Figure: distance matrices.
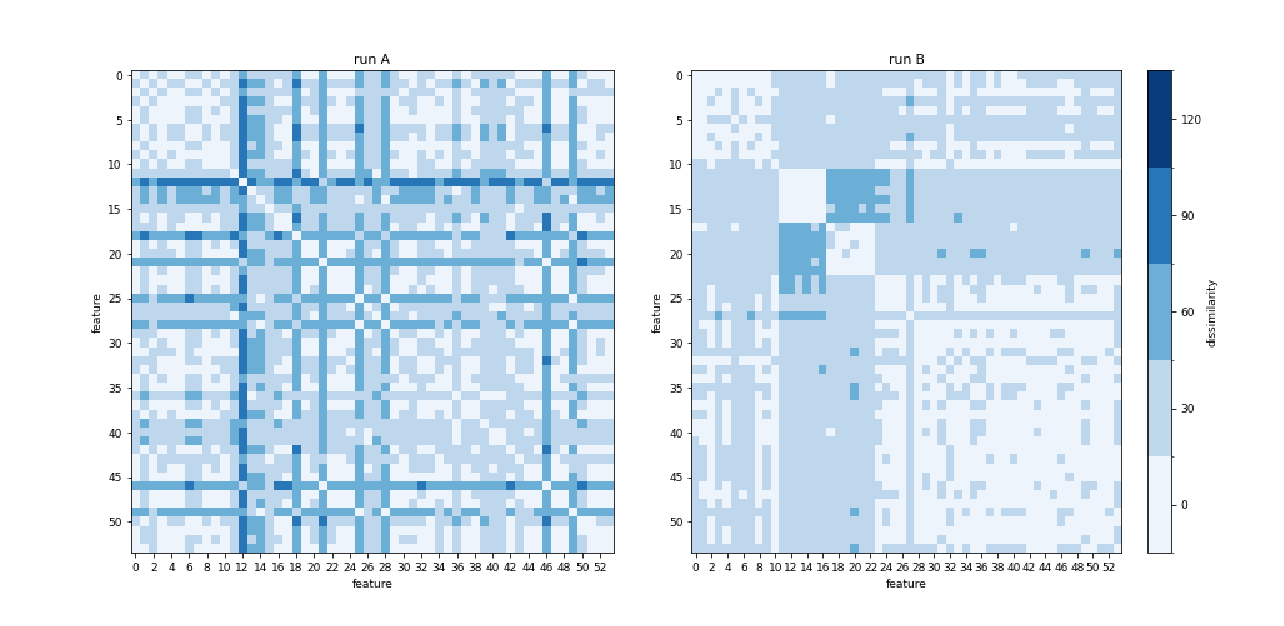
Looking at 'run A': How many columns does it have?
54
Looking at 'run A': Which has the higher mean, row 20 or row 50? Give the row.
50
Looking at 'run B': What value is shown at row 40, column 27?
30
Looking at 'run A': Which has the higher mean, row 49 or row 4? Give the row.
49
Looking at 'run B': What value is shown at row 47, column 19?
30
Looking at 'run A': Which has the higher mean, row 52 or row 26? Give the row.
26
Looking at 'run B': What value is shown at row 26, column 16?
30
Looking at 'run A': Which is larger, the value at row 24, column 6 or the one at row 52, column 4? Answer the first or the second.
the first
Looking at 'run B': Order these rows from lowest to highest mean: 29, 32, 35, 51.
51, 29, 32, 35
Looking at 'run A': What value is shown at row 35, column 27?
30
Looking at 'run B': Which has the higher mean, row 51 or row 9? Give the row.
9
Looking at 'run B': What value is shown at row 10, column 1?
30
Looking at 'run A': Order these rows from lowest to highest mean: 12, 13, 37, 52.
37, 52, 13, 12
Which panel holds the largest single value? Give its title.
run A
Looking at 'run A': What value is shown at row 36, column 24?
30
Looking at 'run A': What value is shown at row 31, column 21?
60
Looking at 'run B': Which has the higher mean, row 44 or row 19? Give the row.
19
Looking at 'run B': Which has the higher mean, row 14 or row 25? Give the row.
14
